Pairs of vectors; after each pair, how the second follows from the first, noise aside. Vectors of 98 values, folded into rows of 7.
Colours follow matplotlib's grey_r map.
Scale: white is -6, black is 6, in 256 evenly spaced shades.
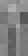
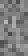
shuffled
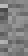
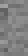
shrunk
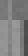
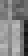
scaled up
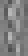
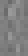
shrunk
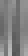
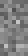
shuffled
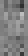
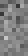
shuffled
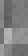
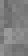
shrunk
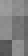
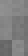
shrunk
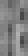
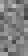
shuffled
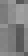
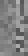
sign-scrambled
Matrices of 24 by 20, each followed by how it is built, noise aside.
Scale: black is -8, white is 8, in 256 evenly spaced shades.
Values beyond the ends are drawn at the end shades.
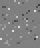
sparse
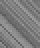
Toeplitz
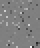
sparse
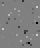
sparse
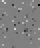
sparse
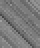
Toeplitz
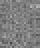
low rank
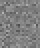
low rank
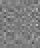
low rank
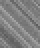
Toeplitz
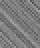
Toeplitz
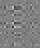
low rank
